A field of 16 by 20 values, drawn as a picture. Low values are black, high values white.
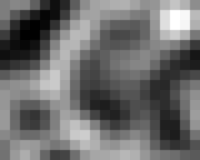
Mirror symmetry: none. Average level on the scale: 40%. Slope: none. Ninth with the lowest average: top left. Ninth with the highest average: top right.
